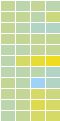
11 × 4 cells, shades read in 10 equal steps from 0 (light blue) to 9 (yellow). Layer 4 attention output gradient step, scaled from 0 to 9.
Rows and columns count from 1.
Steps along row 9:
same up down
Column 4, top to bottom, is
3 5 2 4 4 9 2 2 5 6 6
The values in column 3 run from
0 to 8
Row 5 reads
3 3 4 4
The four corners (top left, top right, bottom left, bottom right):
4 3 3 6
